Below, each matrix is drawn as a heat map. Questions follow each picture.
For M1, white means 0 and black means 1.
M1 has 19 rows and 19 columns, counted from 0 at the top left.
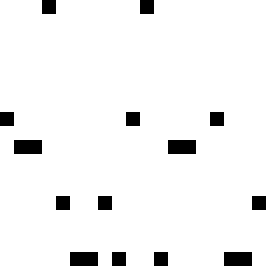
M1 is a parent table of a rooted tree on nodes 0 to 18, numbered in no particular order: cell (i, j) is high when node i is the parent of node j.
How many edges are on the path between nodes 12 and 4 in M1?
6
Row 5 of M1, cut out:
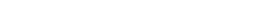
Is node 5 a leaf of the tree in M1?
yes
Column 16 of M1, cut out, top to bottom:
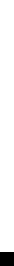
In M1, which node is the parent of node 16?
18
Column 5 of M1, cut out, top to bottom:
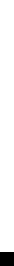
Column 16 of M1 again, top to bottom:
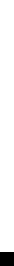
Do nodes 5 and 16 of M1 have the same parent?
yes
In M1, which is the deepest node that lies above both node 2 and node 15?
8
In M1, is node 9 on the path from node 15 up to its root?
no
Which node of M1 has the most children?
18
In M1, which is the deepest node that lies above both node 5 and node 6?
18
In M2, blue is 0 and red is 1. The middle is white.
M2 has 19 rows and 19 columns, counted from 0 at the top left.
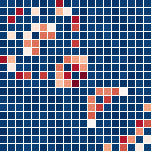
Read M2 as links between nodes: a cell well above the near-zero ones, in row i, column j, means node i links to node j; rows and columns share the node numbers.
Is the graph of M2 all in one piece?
no
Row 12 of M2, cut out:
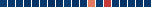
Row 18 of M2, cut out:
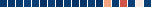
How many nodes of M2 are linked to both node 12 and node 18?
1
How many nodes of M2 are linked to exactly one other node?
3
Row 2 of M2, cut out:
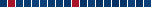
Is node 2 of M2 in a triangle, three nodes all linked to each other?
no
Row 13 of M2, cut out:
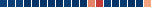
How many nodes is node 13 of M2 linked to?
3
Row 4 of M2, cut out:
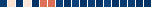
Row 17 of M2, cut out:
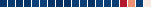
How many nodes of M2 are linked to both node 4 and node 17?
0
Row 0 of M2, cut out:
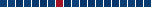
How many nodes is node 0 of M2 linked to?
1
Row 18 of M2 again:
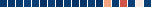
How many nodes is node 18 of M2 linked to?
3
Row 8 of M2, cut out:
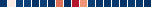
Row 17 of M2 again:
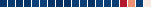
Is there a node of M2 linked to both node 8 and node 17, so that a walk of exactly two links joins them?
no
